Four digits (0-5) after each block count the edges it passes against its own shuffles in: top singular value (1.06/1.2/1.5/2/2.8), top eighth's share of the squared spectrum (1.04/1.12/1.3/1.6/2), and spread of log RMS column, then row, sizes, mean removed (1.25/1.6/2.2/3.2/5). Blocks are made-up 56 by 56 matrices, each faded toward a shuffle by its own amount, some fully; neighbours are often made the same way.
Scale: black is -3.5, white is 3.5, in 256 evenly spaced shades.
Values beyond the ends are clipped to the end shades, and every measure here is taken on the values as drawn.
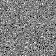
2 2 0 1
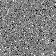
0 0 0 0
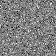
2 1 0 0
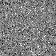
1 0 0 0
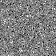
0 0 0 0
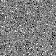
3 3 1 1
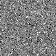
2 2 0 0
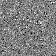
1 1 0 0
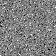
0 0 0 0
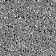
2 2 0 1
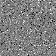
1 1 0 0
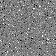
0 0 0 0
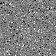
0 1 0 0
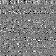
3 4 0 3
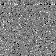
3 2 0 1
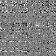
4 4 1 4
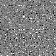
3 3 1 2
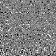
3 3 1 3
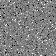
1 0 0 0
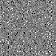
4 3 2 1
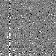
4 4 2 1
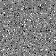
3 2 1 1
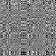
4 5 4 3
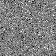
1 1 0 0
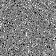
1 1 0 0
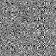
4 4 2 2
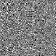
3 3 2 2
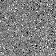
0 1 1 0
